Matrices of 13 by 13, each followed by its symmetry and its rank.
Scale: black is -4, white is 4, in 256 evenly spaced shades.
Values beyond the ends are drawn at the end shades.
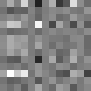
neither, rank two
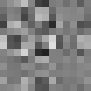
antisymmetric, rank two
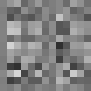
neither, rank two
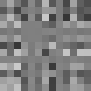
antisymmetric, rank two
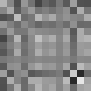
symmetric, rank two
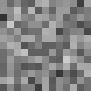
neither, full rank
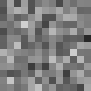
neither, full rank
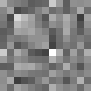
symmetric, rank two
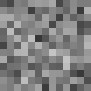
neither, full rank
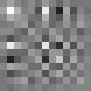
symmetric, rank two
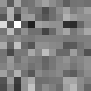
neither, rank two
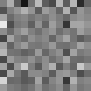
antisymmetric, rank two
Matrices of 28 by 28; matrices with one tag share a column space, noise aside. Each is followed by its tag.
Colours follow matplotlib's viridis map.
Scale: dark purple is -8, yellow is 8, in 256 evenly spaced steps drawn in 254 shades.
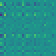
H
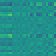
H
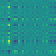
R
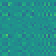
H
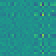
H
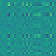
H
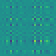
R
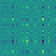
R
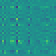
R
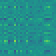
R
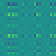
H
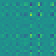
H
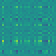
R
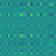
H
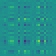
R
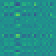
H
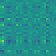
R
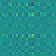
H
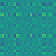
H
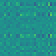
H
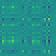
R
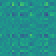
H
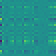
R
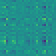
R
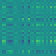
R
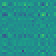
H
